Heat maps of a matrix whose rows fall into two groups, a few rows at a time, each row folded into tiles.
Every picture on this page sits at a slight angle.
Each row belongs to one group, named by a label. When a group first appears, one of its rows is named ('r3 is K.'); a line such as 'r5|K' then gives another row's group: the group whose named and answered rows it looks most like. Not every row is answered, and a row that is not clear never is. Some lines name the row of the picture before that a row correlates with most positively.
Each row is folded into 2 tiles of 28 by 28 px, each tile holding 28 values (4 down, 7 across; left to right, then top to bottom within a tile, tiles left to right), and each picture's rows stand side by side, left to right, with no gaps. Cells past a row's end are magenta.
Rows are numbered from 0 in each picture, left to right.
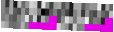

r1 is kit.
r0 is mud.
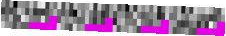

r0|kit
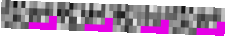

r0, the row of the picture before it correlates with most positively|3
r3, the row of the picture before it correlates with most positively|3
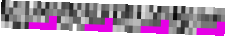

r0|kit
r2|kit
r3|mud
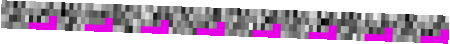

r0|mud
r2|kit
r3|mud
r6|mud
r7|mud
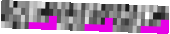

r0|kit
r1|kit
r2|mud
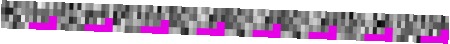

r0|kit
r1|mud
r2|kit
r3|kit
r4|kit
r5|kit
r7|mud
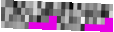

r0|mud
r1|mud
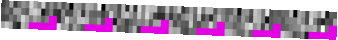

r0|kit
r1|kit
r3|kit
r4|kit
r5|kit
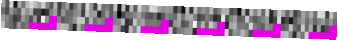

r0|mud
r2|mud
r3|mud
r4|mud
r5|kit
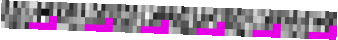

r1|kit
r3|kit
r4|kit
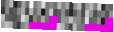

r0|kit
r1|kit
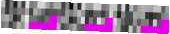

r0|mud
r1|mud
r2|mud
